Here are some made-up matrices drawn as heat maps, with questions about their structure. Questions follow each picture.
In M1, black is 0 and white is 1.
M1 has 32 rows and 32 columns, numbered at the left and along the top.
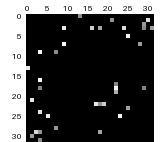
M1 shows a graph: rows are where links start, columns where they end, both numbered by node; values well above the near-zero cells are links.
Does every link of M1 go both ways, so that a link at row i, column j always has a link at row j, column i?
yes
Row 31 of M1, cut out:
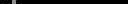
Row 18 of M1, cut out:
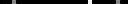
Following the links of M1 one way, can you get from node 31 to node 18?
yes
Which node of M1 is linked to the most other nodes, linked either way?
node 3
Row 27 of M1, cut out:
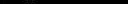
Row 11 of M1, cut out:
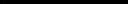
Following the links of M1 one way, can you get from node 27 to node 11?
no
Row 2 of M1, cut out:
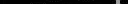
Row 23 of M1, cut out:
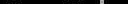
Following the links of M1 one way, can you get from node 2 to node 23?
no
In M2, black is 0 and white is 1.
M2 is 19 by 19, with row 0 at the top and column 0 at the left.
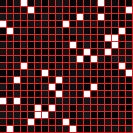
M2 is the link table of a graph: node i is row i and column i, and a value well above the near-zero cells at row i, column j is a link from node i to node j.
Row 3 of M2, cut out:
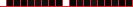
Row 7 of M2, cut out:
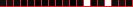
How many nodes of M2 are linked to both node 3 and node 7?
0
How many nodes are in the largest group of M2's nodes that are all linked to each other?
2
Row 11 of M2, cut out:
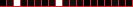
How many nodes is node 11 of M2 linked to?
2
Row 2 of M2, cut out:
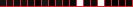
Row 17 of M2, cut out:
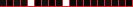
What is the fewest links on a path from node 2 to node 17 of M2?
5
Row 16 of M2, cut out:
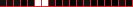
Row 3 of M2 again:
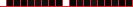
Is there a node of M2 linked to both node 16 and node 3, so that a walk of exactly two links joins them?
no
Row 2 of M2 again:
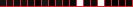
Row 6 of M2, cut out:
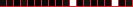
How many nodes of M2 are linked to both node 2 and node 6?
0
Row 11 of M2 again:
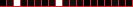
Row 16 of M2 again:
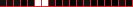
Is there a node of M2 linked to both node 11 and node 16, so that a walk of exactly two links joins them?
no
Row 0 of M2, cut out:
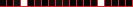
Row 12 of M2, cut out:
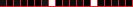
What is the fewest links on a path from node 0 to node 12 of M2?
6
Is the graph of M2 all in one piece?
yes
